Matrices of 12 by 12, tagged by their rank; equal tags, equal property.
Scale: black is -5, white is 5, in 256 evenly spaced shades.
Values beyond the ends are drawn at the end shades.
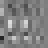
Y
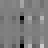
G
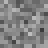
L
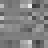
Y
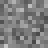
L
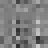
Y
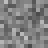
L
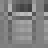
G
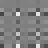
G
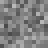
L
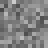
L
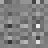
Y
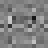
Y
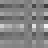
G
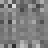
Y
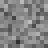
L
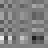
G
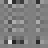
G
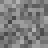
L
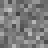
L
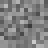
L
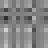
G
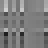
G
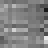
Y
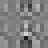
Y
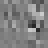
Y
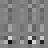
G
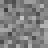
L
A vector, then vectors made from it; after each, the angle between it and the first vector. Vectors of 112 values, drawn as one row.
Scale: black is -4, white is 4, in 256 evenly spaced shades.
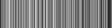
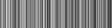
partly aligned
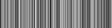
partly aligned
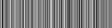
orthogonal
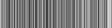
nearly opposite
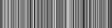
partly aligned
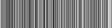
nearly opposite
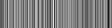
partly aligned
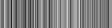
orthogonal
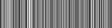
partly aligned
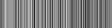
partly aligned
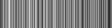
nearly parallel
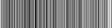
nearly opposite
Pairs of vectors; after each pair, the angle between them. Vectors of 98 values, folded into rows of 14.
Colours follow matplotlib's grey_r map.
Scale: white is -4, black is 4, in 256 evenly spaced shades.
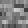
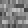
nearly parallel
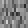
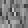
partly aligned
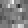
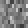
partly opposed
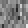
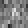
partly opposed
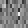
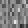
partly opposed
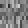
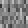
orthogonal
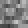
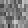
partly aligned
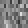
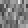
partly opposed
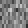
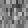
partly opposed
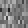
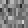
partly aligned
